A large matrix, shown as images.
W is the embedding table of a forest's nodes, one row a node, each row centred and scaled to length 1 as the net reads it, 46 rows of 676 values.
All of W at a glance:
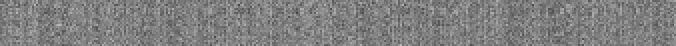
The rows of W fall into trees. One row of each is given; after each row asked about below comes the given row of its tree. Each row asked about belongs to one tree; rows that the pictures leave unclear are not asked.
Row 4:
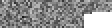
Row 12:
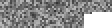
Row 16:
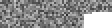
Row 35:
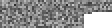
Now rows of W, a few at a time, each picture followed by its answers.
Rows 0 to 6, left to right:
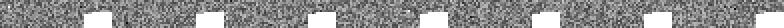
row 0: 16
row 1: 12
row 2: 35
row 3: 16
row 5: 4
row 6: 16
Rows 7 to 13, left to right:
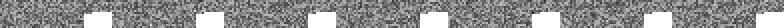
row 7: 4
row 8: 12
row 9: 12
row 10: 12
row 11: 4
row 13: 12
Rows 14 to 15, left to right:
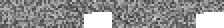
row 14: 16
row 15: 12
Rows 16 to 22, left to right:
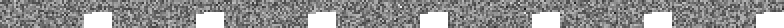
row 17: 35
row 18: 12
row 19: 4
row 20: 16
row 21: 4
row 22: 35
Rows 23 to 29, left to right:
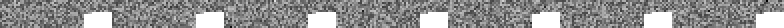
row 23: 16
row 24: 16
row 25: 16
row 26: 12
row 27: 4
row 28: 12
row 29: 4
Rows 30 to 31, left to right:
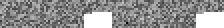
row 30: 4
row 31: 12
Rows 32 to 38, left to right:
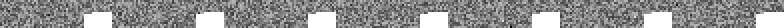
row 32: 35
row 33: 12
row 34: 12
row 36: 4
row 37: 16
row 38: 16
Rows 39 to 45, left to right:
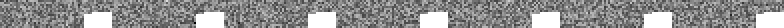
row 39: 35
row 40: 4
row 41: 12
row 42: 4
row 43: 16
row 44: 16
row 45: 35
